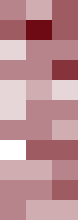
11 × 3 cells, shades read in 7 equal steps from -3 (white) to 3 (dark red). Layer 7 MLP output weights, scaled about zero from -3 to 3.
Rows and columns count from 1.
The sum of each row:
0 5 -2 2 -5 -2 -1 -1 -2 1 -2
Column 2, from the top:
-1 3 0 0 -1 0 0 1 -1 0 -1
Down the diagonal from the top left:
0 3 0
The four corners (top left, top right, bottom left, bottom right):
0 1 0 -1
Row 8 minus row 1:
-3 2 0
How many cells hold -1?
7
